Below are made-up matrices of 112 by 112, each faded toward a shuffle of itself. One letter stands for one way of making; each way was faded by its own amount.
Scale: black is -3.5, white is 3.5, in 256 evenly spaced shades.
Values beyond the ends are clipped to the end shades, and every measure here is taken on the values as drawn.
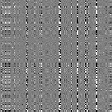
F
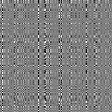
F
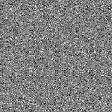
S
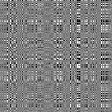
F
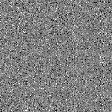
S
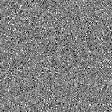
S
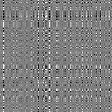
F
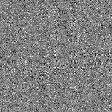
S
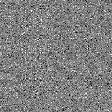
S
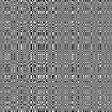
F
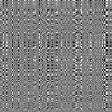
F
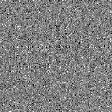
S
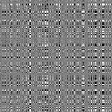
F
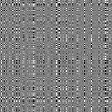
F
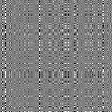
F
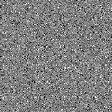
S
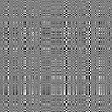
F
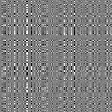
F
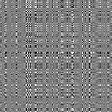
F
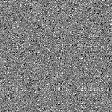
S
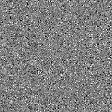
S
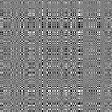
F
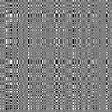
F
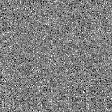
S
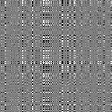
F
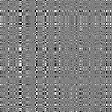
F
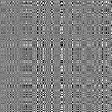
F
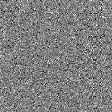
S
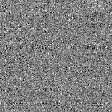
S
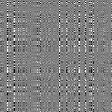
F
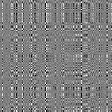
F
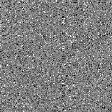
S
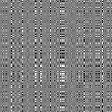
F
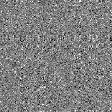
S
